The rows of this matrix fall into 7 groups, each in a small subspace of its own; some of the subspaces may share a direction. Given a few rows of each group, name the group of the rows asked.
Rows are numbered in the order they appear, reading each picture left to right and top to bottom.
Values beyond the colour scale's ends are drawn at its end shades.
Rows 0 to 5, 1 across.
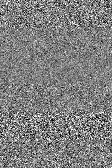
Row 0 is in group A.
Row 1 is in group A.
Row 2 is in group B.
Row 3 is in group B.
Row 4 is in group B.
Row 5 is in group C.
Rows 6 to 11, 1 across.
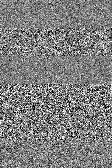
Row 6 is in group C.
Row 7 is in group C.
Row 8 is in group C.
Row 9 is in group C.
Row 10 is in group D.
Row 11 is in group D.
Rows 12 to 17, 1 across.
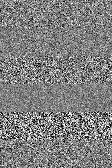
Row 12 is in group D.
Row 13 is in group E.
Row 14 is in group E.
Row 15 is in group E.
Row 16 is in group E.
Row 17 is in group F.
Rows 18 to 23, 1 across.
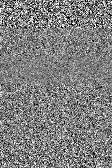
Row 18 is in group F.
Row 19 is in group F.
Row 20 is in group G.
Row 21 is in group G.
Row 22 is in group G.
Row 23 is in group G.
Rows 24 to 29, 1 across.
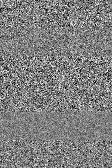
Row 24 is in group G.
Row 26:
G
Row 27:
A
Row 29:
F
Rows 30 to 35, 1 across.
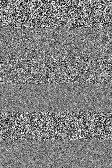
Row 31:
E
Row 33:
G
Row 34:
C
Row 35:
D
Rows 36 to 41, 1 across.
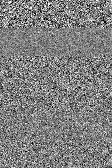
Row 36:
C
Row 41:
E
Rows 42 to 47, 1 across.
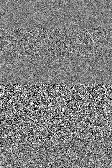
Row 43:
G
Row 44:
D
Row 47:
F
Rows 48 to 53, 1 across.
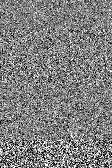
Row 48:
A
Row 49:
G
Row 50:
G
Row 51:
C
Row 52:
G
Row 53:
F
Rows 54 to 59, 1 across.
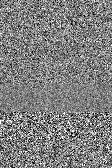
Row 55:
E
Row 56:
F
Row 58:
F
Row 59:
E
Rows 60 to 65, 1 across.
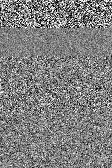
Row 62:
B
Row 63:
G
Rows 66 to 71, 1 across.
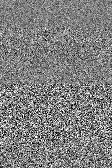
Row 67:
E
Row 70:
C
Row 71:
F
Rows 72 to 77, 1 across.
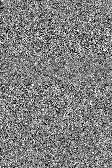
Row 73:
A
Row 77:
F
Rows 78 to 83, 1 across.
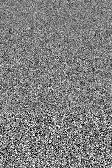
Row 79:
C
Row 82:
E
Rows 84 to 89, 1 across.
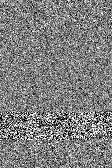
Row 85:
F
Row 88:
E
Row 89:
B
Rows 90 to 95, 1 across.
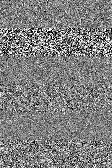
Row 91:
B
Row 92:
A
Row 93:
D
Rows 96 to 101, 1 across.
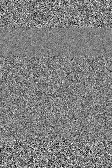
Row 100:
F
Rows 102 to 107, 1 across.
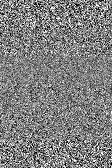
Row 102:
B
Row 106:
B
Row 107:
A
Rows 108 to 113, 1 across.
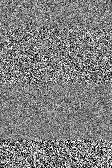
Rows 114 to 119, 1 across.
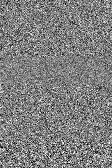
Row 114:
A
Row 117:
G
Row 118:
D
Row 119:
D
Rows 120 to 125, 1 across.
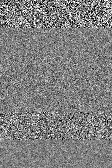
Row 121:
E
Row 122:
F
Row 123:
A
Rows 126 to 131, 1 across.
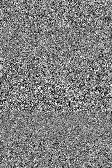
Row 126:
G
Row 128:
F
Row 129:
C
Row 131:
G
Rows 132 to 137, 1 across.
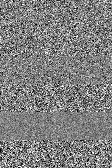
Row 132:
F
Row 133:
F
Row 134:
C
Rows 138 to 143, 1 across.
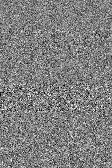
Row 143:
G
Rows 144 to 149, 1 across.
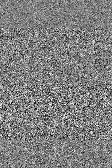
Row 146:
C
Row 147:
G
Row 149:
E
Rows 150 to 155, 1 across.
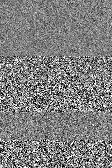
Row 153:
A
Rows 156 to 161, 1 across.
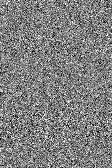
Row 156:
A
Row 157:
E
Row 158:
C
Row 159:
D
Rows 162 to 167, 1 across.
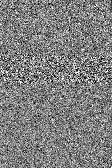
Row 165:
D
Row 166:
B
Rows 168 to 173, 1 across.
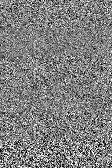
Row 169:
A
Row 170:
A
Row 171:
E
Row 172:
A
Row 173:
G
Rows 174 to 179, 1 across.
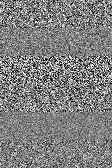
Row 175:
C
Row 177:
B
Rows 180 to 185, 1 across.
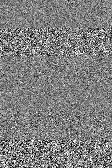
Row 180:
A
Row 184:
C
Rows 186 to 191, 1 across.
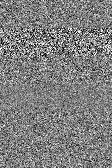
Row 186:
D
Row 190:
A
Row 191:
C
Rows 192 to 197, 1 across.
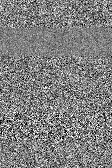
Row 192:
E
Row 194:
C
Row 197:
B
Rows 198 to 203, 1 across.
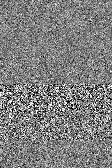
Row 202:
C
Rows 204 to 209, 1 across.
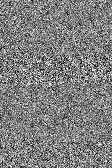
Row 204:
C
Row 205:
G
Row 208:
E
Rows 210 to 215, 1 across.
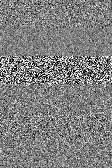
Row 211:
F
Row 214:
C
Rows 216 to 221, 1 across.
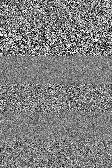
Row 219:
C
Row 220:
G
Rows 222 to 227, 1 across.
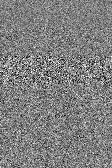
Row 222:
F
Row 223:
D
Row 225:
E
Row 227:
F
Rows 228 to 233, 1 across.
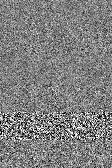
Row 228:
E
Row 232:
G
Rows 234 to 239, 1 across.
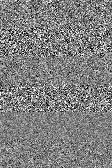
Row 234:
B
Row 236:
D
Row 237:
D
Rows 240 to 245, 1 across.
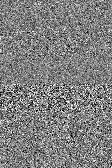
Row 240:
B
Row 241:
D
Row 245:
A
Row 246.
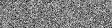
